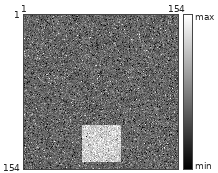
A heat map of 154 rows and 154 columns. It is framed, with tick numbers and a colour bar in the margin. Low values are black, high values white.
Ninth with the highest average: bottom middle. Odd patch: higher, in the bottom middle. Stripes: none.
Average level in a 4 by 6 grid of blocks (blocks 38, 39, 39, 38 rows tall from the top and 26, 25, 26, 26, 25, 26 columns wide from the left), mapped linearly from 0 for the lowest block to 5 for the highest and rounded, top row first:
000000 / 000000 / 001100 / 005500
